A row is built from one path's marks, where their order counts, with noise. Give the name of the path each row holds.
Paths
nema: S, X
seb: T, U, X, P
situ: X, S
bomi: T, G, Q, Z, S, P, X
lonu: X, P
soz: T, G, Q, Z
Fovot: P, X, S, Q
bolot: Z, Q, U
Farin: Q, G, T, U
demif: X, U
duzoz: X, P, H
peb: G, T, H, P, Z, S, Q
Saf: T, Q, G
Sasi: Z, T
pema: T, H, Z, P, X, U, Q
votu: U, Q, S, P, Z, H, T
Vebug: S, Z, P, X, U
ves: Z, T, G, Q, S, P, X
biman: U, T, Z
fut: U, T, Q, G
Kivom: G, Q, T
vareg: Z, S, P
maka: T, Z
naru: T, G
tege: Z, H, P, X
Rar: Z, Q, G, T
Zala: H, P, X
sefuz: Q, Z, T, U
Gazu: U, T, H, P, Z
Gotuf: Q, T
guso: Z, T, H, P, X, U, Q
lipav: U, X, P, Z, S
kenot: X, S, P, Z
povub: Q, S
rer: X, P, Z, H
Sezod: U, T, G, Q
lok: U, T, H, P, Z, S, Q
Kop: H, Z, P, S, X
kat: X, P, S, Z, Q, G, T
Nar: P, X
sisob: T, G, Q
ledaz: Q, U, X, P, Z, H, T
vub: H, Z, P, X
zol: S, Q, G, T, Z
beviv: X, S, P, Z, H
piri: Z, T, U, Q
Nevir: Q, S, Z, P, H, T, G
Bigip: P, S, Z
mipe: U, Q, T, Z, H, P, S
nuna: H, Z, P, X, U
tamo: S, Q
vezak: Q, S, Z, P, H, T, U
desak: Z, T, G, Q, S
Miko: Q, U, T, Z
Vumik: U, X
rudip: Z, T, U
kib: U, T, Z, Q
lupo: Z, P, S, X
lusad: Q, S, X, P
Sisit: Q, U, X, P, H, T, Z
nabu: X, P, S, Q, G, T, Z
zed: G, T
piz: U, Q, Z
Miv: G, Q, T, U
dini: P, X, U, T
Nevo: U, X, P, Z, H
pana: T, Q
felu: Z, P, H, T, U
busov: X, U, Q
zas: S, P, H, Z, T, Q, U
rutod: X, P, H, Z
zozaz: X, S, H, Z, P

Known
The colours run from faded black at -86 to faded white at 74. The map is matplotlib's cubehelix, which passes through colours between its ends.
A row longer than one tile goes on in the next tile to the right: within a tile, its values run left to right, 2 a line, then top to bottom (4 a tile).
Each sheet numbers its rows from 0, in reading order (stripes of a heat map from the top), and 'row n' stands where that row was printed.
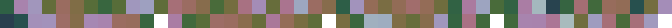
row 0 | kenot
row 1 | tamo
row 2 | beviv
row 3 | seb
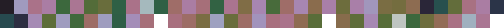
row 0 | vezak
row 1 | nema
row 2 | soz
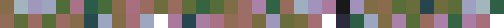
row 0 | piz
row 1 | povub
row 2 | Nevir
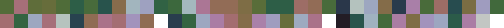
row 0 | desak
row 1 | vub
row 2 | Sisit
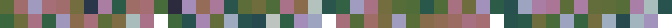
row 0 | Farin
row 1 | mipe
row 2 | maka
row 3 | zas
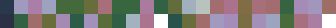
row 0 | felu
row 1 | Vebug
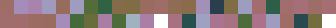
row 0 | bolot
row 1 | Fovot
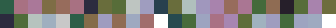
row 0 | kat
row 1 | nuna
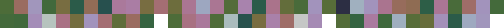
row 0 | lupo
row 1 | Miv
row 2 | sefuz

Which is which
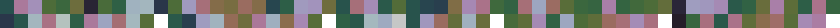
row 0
nabu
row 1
Kop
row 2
ves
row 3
Sezod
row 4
Gazu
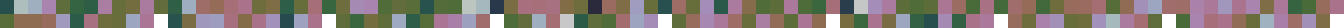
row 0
rudip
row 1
rer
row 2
zol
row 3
Rar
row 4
Nar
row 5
kib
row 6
situ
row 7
demif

